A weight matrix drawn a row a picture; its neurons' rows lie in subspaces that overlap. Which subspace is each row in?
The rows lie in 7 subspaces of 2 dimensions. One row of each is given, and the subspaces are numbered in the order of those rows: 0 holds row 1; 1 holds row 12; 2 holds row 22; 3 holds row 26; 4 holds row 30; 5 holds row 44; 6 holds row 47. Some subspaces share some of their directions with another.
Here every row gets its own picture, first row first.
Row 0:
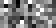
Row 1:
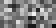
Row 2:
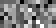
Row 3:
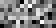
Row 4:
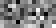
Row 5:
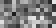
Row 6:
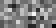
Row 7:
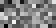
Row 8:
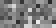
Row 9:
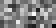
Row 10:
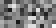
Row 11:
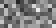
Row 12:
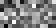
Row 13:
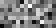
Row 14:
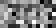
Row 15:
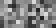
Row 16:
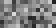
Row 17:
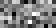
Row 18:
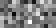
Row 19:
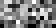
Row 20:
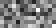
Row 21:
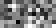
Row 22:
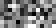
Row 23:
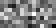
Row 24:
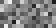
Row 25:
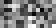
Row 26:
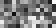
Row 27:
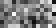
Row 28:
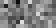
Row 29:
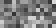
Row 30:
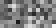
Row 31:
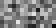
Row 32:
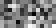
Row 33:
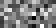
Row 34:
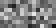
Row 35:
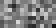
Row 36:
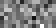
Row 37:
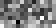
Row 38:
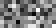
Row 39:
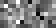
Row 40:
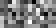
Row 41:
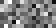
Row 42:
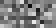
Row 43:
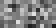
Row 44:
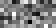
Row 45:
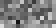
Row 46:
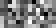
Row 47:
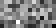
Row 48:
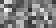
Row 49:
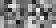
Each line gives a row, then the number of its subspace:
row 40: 5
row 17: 5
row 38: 2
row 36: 4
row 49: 5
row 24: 1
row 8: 4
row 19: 6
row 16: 3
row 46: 5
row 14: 3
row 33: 4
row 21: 4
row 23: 1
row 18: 5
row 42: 6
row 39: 0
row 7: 1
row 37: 6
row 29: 3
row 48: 2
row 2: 4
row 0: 0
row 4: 0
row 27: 3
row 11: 2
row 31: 2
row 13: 6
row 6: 1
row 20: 2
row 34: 1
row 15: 5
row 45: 6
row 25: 0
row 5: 3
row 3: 6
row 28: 0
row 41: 1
